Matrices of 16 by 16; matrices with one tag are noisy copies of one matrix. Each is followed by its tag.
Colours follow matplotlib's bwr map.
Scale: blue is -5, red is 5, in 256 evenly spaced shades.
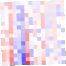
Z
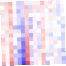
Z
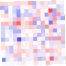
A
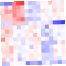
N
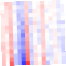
Z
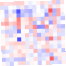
A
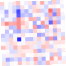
A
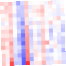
Z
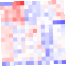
N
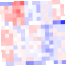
N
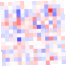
A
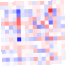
A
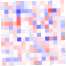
A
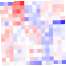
N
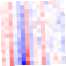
Z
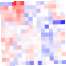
N
